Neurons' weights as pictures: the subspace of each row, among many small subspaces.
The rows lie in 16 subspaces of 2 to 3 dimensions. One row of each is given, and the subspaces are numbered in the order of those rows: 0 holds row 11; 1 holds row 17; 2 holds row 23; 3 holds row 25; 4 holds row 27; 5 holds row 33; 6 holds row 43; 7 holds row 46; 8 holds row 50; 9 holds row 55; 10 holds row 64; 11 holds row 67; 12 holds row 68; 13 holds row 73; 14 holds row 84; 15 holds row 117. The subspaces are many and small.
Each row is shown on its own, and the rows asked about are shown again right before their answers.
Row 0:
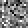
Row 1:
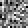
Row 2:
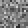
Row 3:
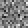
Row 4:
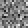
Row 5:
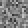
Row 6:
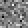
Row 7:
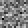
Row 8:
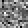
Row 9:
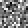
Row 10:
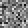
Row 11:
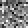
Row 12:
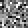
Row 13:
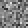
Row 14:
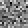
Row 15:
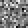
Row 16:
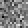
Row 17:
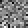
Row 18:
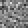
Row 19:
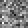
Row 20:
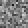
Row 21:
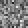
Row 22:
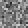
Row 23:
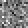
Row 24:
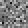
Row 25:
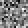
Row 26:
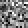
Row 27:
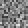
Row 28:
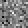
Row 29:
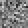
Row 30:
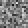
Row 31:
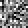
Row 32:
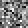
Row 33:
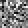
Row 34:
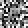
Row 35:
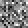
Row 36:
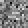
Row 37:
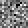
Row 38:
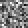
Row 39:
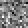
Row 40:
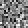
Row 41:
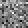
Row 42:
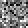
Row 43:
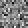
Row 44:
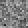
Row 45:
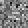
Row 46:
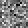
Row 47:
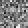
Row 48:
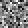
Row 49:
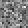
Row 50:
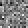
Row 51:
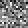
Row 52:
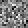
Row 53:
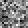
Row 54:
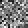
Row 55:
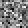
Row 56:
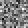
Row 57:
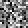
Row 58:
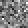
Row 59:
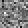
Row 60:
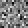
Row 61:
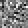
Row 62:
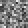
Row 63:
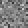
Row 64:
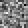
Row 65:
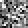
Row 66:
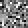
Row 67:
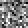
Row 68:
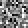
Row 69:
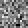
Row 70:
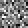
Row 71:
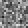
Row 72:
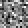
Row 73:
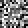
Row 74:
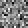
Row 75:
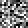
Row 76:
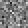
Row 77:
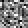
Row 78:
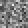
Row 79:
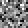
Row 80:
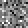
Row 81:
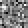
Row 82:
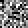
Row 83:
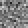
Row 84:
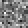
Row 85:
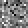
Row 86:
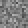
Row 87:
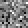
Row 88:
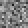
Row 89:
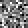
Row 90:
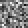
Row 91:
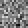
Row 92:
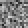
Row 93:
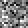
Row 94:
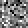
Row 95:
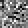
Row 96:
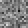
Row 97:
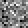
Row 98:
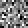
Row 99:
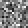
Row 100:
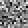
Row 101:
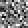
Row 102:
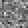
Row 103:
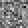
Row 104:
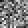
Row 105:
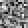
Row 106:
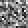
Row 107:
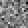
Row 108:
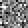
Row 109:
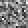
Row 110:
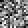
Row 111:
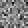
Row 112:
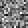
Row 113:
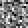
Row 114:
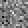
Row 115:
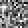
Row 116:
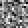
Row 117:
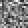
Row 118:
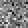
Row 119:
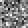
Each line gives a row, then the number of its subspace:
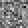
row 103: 9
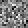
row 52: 10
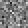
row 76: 15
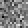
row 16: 12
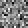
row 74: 6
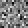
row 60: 6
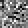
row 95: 5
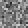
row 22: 14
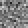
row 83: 0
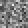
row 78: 4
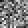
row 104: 1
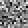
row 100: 0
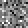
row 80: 2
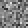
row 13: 14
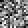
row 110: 1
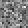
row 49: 9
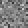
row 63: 1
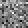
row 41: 0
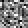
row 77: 9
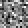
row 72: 15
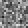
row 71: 14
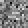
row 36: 7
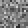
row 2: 3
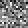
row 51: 0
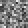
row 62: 4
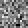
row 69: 4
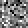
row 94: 5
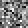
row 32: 9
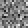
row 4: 13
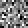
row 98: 6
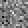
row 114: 2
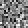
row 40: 4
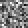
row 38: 11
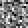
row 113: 15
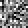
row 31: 8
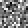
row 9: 9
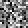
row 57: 15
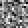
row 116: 15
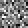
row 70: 13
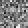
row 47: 3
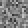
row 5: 12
